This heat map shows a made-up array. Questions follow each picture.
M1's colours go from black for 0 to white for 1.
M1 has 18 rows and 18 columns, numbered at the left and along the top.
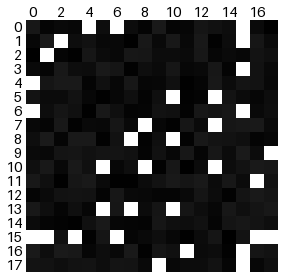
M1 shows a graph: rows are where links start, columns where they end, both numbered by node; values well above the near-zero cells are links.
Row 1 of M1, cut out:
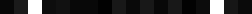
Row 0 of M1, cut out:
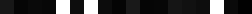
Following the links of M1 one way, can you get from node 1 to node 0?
yes
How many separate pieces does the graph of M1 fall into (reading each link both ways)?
4
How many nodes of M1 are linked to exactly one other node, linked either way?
5
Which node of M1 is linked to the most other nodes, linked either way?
node 15
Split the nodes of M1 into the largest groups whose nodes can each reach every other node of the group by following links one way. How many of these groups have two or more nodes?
2
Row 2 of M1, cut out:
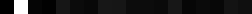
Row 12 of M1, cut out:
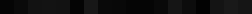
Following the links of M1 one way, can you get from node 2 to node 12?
no
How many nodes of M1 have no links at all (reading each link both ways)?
2
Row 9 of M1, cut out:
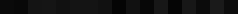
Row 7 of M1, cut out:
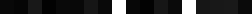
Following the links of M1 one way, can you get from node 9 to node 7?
no
